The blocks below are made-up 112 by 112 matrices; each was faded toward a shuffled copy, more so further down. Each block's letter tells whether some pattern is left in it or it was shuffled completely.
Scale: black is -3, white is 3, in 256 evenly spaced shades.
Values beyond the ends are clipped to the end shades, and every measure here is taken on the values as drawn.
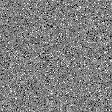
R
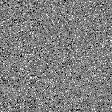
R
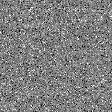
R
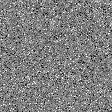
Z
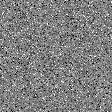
Z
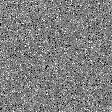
Z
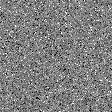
Z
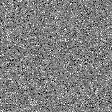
R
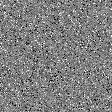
Z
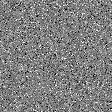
Z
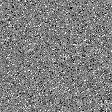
R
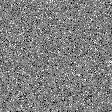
Z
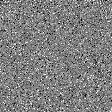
R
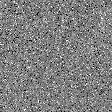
R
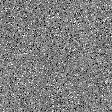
R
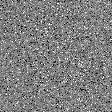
R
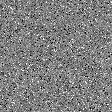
Z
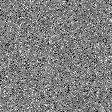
Z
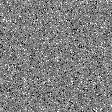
R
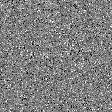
R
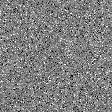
R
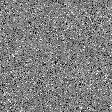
Z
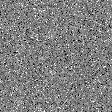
R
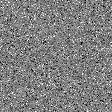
Z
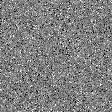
R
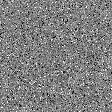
Z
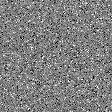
R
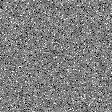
R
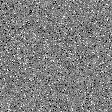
Z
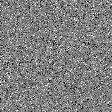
R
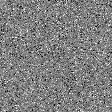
Z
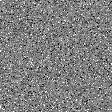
R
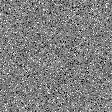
Z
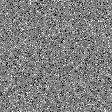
R
